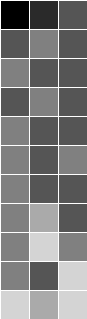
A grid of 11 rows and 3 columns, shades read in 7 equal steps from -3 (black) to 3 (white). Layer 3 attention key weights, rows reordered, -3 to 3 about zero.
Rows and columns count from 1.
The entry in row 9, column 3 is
0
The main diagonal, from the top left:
-3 0 -1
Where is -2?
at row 1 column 2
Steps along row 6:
down up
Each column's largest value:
2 2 2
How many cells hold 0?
11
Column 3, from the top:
-1 -1 -1 -1 -1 0 -1 -1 0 2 2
